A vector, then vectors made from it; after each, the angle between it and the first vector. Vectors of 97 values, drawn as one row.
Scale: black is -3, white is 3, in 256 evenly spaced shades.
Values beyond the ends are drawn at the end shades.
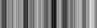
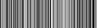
partly opposed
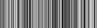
partly aligned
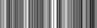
nearly opposite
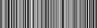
orthogonal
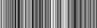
partly opposed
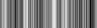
nearly opposite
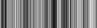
nearly parallel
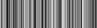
partly opposed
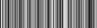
partly opposed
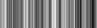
nearly opposite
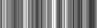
nearly opposite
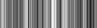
nearly opposite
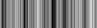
nearly parallel
